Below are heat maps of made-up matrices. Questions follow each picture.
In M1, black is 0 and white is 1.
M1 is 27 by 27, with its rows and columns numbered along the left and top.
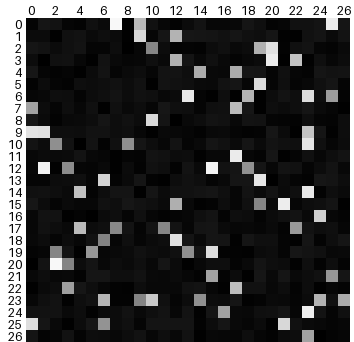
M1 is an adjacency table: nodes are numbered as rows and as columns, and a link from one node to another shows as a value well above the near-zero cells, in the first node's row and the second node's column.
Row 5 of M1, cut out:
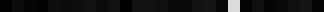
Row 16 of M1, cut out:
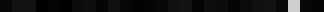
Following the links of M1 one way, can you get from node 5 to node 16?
yes
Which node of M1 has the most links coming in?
node 23
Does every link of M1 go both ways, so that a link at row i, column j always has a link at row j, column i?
yes
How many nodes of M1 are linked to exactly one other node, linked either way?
5
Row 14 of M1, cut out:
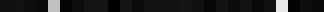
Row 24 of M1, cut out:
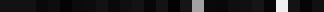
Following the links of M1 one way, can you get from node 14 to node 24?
yes
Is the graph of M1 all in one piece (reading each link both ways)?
yes
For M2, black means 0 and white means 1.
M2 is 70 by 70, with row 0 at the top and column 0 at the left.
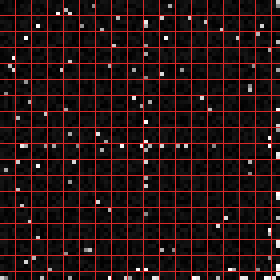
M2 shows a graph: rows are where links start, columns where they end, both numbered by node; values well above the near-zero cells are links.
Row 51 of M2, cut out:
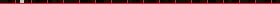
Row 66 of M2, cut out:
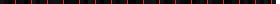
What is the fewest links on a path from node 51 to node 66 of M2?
5
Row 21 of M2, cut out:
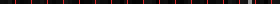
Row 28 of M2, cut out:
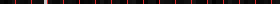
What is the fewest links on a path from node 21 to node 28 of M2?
5
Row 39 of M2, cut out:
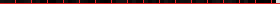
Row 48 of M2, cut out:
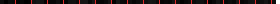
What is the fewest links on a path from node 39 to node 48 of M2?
2
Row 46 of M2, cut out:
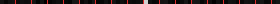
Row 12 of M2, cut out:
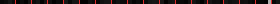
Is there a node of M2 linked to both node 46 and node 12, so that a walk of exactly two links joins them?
no
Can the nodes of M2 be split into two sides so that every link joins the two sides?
yes
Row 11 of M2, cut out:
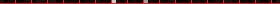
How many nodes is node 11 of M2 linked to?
2
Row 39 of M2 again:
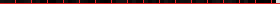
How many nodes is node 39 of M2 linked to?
1
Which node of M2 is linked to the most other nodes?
node 69
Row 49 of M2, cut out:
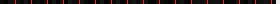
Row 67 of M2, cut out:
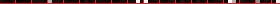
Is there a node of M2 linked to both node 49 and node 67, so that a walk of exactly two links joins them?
yes
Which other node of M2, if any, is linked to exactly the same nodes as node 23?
node 42
